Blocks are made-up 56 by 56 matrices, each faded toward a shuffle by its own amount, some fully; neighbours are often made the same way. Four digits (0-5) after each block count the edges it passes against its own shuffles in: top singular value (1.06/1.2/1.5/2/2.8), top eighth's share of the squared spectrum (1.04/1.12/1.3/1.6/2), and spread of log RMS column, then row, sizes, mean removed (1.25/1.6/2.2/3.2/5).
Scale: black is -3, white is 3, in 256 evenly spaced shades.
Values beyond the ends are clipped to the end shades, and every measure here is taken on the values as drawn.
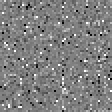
3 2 1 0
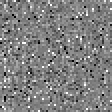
2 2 1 0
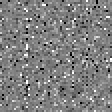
2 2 1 0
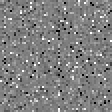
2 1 0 0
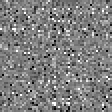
3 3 1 1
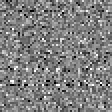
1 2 0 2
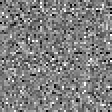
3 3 1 1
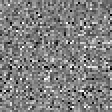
3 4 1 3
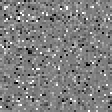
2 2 0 0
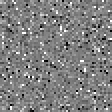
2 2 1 0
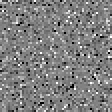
2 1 0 0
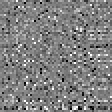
4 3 2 2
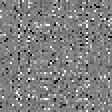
4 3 2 1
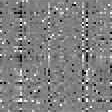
4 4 3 1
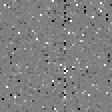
3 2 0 0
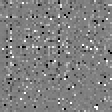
3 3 1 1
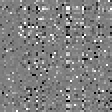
4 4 2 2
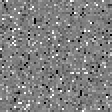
1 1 0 0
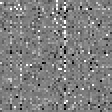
4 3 2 1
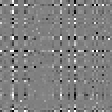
5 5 3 3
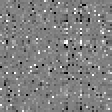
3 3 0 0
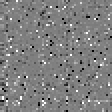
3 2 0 1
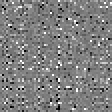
4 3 2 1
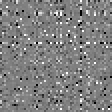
4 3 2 2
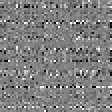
4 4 2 3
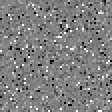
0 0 0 0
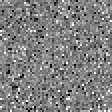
0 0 0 0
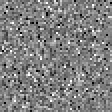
1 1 0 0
